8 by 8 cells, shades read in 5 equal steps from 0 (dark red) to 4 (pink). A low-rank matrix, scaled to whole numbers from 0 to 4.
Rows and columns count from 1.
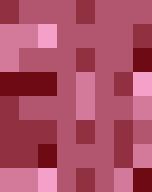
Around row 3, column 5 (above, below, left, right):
2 3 2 2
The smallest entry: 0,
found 6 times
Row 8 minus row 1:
2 1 2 0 0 0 1 -2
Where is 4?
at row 2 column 3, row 4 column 8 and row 8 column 3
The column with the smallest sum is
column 1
